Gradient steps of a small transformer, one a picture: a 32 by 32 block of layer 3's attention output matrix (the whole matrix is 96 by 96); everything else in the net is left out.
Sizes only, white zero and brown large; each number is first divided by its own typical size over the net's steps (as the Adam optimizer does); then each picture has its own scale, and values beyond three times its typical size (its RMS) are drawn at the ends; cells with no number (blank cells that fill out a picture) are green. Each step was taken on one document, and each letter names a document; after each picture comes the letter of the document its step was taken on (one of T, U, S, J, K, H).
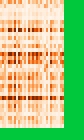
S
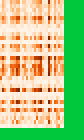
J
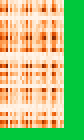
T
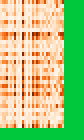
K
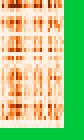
J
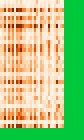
J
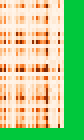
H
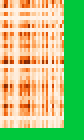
K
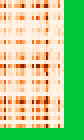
H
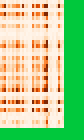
H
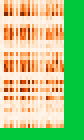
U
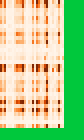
H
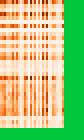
K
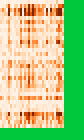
S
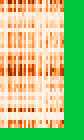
S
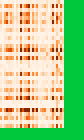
U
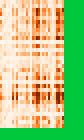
K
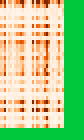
H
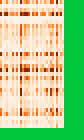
U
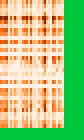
T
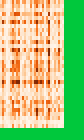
J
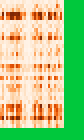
J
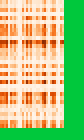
T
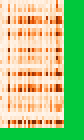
S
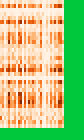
S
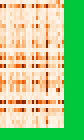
H
